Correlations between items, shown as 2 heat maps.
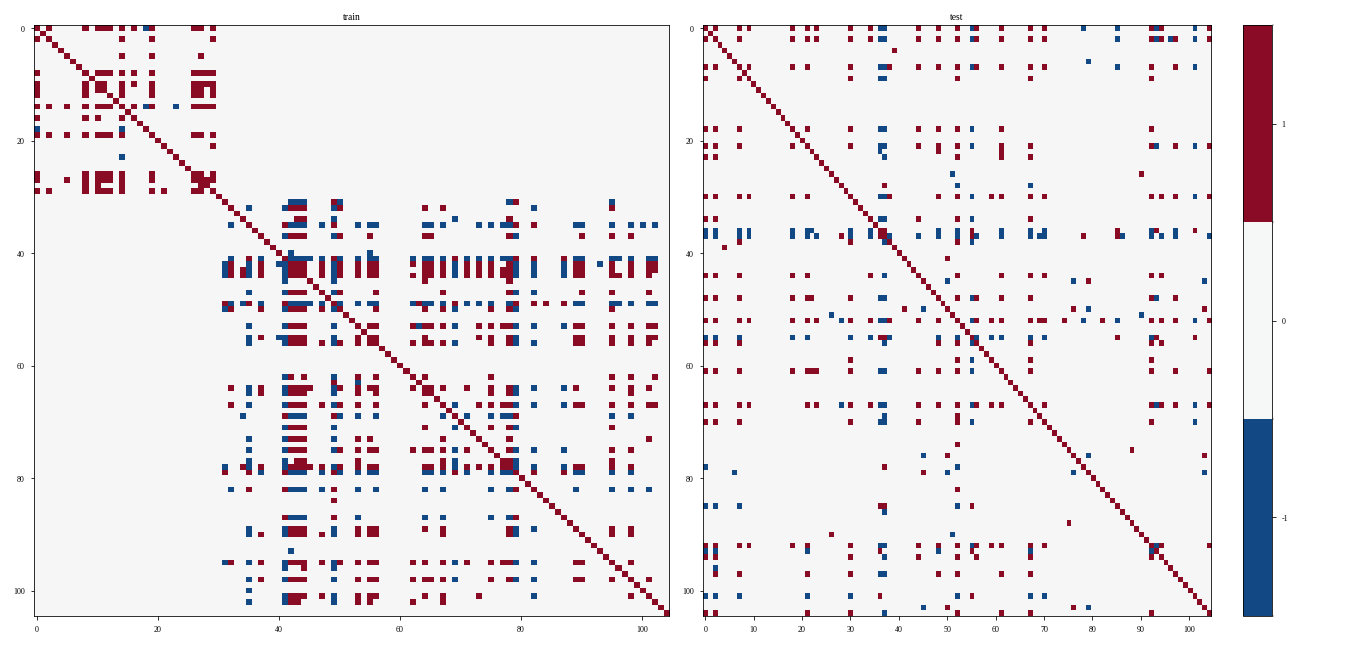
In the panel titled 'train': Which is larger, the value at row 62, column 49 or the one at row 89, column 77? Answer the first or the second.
the second
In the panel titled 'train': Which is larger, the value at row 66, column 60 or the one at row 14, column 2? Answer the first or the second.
the second
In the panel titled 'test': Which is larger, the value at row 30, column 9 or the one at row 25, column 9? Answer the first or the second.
the first
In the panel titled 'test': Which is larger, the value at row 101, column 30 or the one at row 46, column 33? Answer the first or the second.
the second
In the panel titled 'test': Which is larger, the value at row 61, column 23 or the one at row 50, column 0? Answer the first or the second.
the first
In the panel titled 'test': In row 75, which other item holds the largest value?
88
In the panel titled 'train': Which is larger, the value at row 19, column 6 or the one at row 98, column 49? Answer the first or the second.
the first
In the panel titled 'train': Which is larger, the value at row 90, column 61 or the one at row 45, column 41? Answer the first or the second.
the first
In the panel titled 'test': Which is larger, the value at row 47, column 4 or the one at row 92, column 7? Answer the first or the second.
the second
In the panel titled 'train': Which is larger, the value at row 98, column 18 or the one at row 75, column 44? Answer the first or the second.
the second
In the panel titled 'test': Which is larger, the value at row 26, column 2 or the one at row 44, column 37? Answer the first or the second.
the first
